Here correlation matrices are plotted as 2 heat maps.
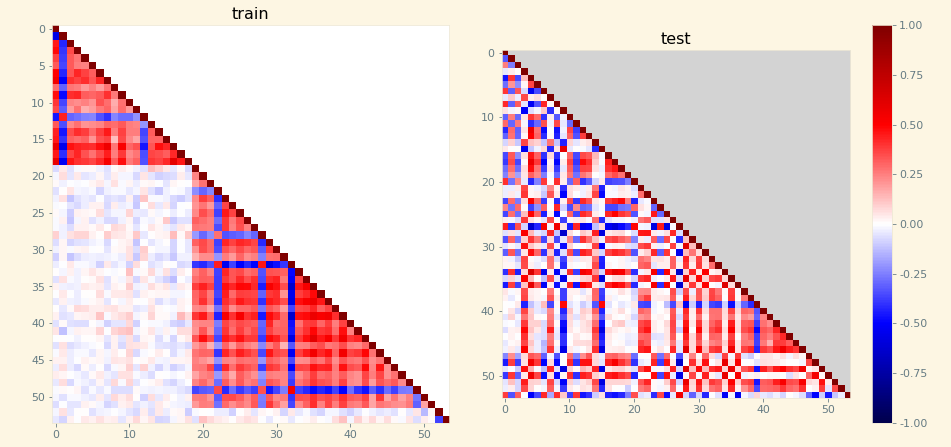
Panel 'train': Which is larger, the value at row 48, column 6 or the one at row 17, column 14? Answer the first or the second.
the second
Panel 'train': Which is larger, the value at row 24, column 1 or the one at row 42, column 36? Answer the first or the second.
the second
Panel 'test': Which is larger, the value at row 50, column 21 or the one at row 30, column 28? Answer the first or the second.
the second
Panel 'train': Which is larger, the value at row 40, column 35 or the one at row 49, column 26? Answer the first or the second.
the first
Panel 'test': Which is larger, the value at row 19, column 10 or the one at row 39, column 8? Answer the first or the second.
the first
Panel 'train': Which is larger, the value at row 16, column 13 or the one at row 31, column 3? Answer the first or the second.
the first
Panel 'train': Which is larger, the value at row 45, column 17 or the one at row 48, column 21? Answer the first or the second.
the second
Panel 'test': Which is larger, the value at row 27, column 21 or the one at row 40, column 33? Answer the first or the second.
the second
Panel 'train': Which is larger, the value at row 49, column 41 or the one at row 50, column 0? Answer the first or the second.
the second
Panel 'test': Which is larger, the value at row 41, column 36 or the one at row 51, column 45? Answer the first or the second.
the second
